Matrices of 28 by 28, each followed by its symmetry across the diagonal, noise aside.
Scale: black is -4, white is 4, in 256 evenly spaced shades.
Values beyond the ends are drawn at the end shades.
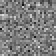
neither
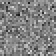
neither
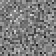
symmetric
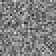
antisymmetric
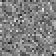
antisymmetric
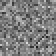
symmetric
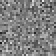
antisymmetric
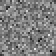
symmetric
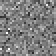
neither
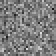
neither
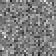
neither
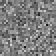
symmetric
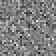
antisymmetric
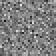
antisymmetric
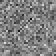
symmetric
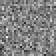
neither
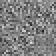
antisymmetric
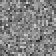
symmetric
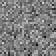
symmetric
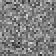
neither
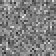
neither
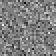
antisymmetric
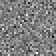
antisymmetric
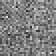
antisymmetric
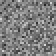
symmetric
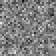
antisymmetric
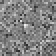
symmetric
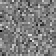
neither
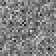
symmetric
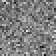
neither
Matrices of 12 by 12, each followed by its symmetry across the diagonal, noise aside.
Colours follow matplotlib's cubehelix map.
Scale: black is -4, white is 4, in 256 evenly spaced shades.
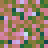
neither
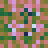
antisymmetric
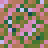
symmetric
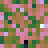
antisymmetric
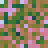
symmetric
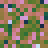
neither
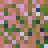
neither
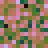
symmetric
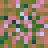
antisymmetric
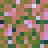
neither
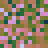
antisymmetric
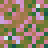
symmetric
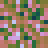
antisymmetric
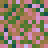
symmetric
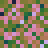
symmetric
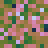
neither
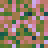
antisymmetric
